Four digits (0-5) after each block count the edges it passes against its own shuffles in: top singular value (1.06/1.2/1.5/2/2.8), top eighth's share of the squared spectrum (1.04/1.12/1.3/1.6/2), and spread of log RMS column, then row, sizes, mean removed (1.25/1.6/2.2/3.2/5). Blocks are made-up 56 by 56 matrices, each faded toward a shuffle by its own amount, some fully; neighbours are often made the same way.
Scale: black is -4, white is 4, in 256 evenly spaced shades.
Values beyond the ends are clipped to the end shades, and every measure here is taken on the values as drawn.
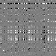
5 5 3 3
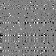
4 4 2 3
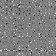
4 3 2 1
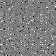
3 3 1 1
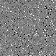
3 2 1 1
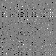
4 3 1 2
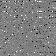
3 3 1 1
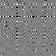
4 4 2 2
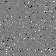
2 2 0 1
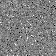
0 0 0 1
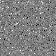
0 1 0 2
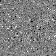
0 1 0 1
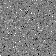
0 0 0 0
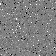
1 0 0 0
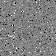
1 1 0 0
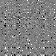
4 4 2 2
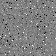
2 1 0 0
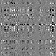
4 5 3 3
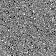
1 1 0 0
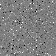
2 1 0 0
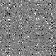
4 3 2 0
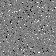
0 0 0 0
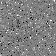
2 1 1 0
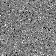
0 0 0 0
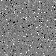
1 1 0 0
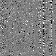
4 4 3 1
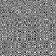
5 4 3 3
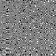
4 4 2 2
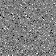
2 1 0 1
